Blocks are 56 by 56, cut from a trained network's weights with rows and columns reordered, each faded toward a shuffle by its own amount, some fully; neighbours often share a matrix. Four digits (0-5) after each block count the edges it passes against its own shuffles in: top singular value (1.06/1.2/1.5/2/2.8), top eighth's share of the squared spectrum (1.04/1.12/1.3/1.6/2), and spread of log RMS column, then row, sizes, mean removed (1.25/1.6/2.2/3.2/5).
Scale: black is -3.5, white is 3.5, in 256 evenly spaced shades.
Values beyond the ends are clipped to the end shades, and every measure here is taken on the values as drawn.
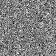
1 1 0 0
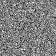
0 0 0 0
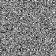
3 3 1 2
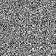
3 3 0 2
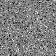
0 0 0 0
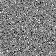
0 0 0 0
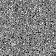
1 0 0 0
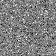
0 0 0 0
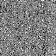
1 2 0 1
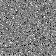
0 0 0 0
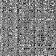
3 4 1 3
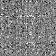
2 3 0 2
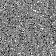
0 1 0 0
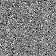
0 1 0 0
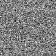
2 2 1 1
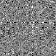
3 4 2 2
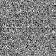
2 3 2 1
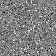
1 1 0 0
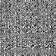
2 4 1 3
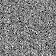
1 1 0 0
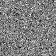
1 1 0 0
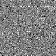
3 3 0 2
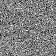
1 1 0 0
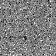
2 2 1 0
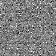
2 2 2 0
